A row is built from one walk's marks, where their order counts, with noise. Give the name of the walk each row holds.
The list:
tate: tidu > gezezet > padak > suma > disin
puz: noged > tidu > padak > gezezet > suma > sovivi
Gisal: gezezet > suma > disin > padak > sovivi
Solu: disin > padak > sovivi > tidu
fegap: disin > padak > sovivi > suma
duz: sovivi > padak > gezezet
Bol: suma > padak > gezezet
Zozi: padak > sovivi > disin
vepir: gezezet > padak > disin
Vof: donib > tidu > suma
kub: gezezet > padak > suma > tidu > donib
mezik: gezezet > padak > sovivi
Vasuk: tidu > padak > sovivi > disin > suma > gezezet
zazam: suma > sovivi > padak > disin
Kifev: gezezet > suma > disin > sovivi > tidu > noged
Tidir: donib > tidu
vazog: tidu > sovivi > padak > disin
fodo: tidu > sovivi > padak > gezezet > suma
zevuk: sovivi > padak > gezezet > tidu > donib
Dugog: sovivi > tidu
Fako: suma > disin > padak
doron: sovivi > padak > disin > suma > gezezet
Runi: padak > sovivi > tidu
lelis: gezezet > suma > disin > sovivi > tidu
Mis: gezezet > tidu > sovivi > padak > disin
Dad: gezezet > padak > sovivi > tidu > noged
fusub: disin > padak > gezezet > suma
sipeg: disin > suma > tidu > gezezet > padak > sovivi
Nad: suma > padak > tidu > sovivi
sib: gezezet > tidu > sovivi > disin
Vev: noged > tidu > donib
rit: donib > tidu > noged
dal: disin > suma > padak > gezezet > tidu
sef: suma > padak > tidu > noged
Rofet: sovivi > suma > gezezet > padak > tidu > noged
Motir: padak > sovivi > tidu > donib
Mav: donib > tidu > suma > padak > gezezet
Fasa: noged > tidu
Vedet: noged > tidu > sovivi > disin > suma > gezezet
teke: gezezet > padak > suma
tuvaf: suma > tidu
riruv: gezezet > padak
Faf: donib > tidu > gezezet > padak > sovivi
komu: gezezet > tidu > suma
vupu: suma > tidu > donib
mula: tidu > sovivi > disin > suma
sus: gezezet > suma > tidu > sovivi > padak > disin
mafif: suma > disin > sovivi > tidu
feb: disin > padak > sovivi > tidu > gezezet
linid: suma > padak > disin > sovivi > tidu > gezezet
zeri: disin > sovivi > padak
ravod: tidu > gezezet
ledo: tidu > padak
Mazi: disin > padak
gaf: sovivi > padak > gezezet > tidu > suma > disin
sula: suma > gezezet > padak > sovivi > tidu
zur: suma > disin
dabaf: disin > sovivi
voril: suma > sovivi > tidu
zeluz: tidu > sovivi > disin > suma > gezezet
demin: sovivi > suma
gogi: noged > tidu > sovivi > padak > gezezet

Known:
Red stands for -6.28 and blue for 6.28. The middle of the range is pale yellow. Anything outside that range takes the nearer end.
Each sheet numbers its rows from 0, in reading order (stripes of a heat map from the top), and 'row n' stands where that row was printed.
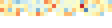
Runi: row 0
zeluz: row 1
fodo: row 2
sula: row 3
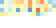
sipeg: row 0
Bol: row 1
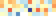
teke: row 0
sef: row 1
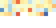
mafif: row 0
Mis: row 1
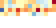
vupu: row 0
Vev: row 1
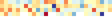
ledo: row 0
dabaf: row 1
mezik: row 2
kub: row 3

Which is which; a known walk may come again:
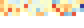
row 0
ledo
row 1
fodo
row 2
Mazi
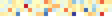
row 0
tate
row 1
sib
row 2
kub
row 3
mafif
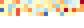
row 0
voril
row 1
Mis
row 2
Vev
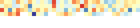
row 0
Dugog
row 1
puz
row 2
zeluz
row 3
Bol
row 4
dal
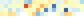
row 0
Vasuk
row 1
fusub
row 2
gaf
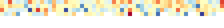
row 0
mezik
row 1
sef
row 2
doron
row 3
linid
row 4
demin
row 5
Kifev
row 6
teke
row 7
gogi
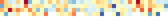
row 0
Fasa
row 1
Solu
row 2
Runi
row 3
sus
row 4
Vedet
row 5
riruv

